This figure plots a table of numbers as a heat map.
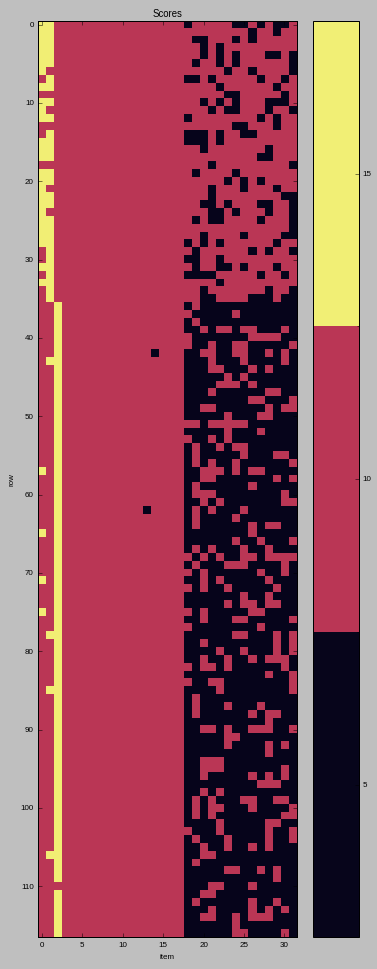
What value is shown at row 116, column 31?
5
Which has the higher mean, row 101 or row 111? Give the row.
101
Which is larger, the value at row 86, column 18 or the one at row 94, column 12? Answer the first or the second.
the second
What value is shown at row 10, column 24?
5
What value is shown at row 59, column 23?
5
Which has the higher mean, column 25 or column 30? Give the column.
25
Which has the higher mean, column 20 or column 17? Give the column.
17
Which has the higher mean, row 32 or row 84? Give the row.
32
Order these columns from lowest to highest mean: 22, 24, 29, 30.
22, 24, 29, 30
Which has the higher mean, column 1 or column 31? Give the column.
1
